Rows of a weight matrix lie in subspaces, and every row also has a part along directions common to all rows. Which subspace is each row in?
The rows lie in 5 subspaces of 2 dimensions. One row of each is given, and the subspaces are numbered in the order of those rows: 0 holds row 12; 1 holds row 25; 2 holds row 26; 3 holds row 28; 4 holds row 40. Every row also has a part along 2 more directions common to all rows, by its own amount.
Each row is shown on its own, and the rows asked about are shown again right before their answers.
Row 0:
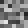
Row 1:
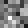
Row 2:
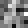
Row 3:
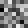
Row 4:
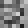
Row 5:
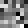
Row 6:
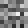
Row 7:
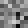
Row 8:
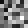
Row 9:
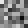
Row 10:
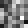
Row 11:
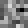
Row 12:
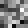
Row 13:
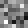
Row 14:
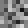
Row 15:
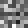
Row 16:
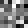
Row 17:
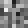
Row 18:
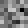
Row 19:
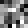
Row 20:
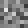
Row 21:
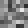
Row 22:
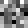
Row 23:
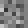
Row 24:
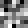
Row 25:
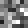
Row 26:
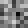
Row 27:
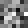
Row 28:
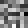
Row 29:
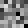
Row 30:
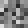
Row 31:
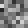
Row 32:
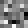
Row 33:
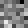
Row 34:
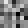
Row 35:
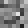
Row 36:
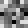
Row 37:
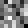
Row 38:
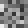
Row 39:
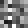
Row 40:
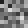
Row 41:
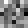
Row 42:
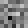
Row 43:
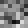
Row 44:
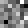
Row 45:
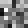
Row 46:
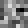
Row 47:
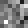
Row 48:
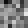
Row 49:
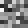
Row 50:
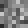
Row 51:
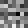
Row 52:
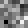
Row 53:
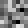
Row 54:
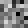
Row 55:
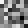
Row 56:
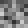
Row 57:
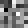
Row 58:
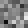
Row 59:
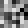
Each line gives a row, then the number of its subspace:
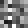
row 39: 3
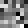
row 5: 3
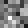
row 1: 3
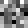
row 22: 0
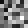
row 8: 4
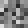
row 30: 0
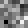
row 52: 4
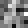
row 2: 1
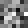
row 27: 1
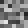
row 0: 4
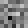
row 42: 3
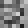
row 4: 3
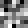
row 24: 2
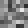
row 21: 1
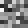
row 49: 4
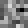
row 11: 1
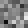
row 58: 4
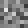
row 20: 1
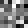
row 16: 1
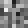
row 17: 2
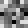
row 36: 0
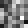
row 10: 0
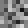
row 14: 1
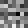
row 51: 3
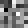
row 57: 2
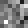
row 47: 4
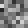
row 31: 4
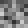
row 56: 2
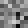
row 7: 2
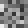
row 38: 0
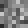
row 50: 0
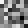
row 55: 4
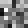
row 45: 2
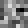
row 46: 1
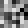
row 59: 2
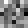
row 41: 0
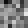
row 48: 0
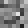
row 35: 3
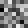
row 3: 0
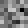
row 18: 1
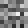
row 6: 3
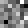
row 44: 4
